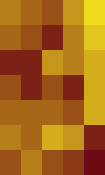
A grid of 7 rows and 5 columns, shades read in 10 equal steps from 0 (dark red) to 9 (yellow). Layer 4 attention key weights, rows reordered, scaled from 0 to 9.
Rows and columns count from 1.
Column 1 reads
5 4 1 3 4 5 3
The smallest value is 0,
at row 7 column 5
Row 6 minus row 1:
0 0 4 0 -8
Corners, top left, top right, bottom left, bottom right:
5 9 3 0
